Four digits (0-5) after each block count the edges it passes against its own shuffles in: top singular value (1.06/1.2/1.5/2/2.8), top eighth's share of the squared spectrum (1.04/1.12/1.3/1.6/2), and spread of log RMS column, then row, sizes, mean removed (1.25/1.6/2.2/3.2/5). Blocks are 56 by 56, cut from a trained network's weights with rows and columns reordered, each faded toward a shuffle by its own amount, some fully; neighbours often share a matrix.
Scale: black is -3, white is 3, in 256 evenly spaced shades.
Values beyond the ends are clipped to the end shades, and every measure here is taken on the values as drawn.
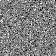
1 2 0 0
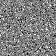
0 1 0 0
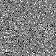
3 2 0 1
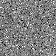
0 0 0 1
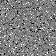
0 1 0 0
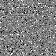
2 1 0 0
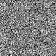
2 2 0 1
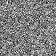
0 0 0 0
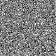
2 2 1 0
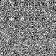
3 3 0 2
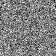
0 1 0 0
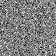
1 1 0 0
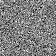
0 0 0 0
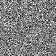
2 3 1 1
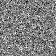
0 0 0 0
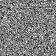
0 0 0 0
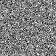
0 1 0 0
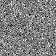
1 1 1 0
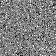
0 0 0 0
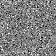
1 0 0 0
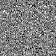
3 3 1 2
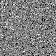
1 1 0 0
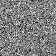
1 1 0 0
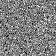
1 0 0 0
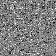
2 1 0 1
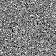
0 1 0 0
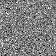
1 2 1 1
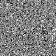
2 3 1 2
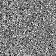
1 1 0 0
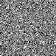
2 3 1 2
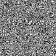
2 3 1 2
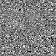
3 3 0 3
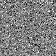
2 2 0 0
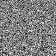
1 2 0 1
